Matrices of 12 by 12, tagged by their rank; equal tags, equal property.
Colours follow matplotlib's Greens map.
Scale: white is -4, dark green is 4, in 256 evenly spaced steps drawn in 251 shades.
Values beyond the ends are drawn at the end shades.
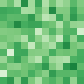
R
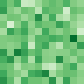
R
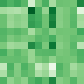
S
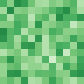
R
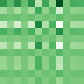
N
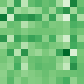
S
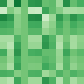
S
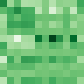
S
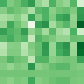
S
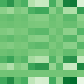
N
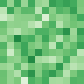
R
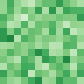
R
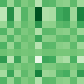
N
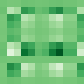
N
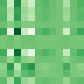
N
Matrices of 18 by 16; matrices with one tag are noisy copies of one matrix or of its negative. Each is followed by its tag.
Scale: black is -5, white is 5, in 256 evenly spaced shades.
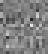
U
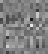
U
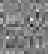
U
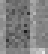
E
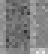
E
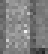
E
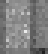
E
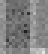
E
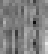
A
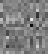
U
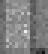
E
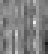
A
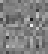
U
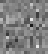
U
